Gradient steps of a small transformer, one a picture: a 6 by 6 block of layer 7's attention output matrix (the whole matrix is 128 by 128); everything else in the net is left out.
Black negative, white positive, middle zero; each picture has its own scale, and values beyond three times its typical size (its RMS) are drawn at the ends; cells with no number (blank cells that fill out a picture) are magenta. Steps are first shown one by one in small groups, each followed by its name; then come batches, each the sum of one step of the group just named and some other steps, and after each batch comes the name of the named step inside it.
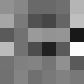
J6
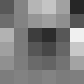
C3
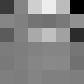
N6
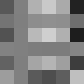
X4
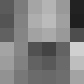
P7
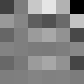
N6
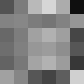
X4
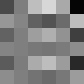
N6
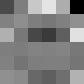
C3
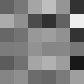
J6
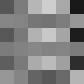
X4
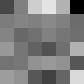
C3
